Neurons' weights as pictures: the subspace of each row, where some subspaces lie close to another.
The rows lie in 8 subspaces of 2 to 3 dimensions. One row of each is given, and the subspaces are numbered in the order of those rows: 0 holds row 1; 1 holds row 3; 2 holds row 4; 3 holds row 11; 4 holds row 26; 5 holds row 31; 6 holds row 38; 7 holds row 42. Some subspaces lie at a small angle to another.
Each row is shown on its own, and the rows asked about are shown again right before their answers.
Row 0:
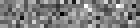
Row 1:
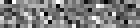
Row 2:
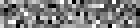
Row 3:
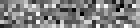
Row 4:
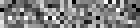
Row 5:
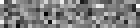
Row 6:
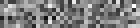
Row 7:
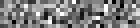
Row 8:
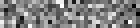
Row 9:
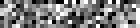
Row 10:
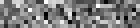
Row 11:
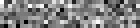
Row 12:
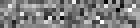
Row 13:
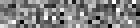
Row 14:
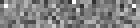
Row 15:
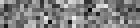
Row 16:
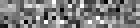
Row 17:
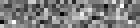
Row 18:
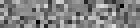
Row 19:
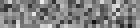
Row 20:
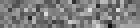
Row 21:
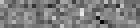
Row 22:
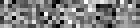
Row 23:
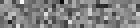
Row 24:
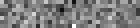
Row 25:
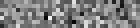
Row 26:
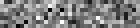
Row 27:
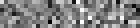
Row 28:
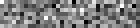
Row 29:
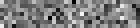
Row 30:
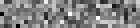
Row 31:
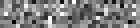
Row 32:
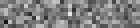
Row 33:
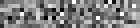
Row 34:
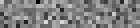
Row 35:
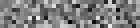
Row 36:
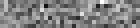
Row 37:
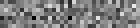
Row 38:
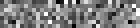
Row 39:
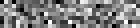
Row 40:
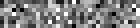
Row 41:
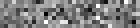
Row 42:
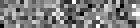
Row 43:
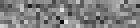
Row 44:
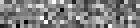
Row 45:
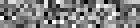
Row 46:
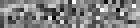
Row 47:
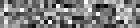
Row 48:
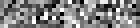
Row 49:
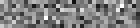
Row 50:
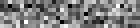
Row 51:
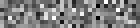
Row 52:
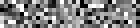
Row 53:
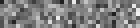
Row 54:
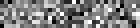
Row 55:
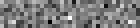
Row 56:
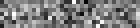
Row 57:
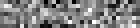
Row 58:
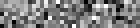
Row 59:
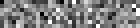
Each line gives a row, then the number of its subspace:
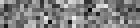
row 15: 1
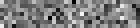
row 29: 7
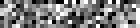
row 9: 5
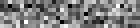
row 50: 3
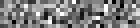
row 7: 5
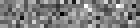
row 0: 5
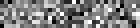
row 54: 7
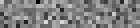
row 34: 3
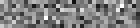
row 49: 1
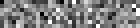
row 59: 6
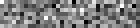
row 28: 1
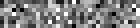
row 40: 6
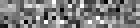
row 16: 3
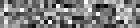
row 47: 1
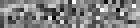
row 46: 2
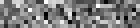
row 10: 4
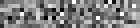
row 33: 2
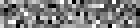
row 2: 0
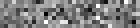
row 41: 3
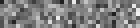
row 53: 6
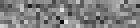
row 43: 3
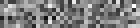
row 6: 2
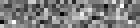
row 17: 5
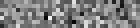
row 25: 7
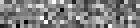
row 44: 3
